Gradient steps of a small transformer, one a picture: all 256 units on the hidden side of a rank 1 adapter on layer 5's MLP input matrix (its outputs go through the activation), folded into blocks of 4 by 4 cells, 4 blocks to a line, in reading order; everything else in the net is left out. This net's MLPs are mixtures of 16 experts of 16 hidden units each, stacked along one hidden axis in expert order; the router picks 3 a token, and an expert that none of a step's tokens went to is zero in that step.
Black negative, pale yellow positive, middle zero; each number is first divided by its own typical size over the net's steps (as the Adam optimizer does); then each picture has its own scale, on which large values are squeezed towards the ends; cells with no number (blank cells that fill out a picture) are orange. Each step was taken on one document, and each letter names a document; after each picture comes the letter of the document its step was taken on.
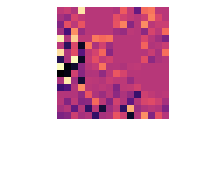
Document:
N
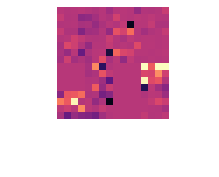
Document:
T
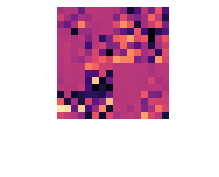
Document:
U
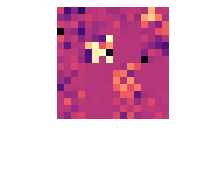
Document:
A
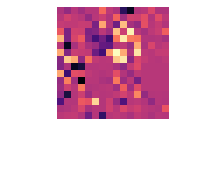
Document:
A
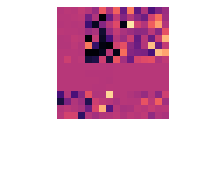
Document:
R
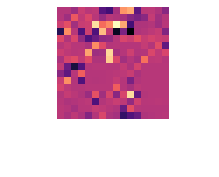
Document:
N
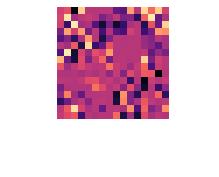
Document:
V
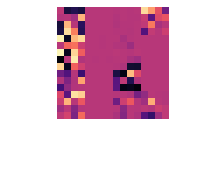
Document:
V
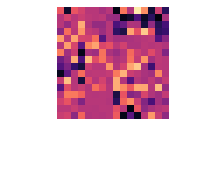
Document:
V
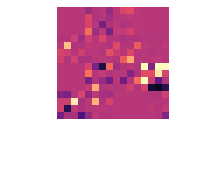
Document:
T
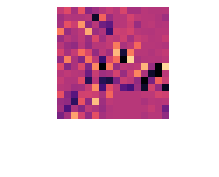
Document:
T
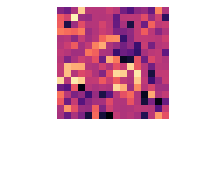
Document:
U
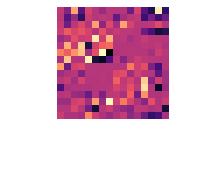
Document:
N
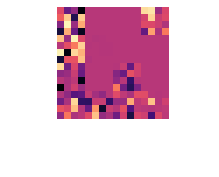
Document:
A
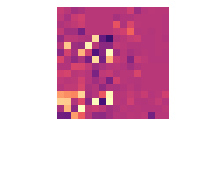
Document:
A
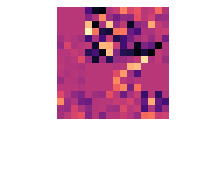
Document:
R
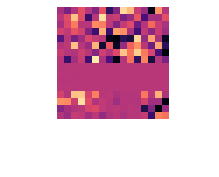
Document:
R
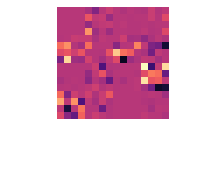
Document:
T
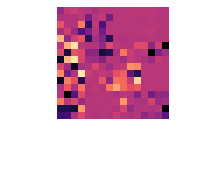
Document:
N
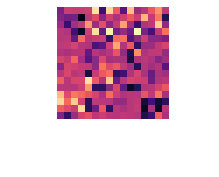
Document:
R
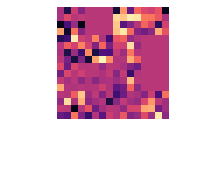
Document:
V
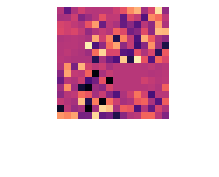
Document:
U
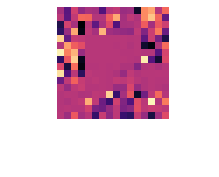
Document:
N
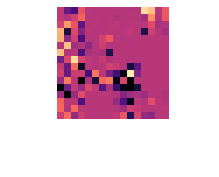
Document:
A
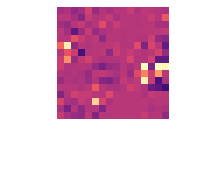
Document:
T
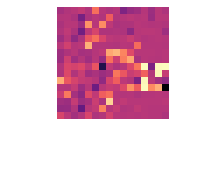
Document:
T
